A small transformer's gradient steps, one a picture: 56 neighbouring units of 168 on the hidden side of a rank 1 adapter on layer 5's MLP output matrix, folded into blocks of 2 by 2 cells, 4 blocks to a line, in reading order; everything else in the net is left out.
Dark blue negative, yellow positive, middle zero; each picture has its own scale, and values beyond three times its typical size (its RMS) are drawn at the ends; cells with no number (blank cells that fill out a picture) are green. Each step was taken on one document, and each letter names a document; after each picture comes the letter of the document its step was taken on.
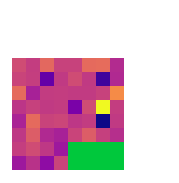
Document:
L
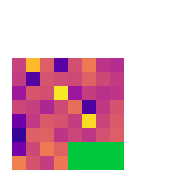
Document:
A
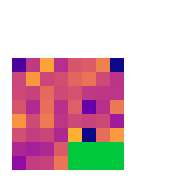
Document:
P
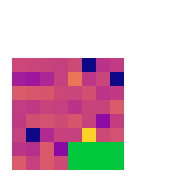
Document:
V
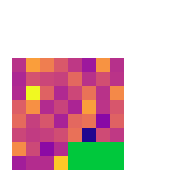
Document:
P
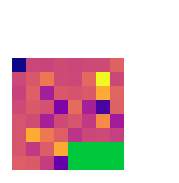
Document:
L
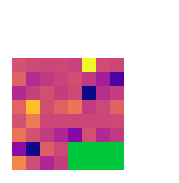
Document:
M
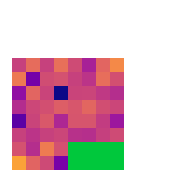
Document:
A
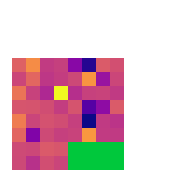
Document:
A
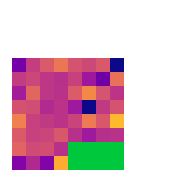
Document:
P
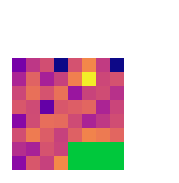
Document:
A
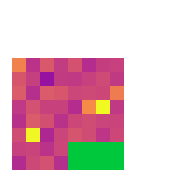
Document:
L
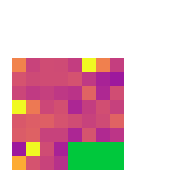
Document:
M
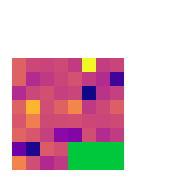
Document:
M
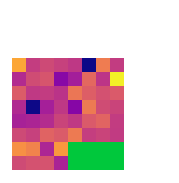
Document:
M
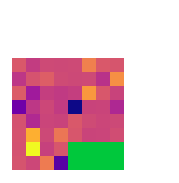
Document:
M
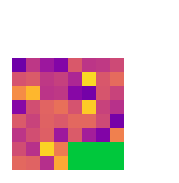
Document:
P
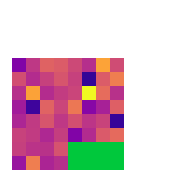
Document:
P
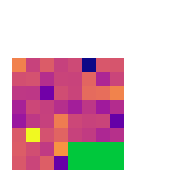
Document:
L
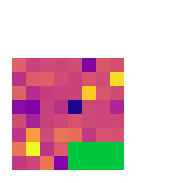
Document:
M
